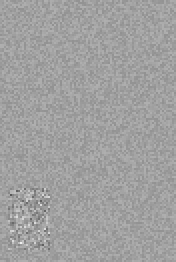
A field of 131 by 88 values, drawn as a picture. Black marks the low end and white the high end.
Odd patch: rougher, in the bottom left. Grain: fine. Roughest part: bottom left. Stripes: none. Slope: none. Mirror symmetry: none. Histogram: heavy tails on both sides.
